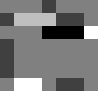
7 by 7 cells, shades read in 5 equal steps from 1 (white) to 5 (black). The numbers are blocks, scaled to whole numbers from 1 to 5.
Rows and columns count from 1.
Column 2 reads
3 2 3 3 3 3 1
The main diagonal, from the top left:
3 2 3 3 3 3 3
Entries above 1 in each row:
7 7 6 7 7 7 5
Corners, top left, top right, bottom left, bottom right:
3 3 3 3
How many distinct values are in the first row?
2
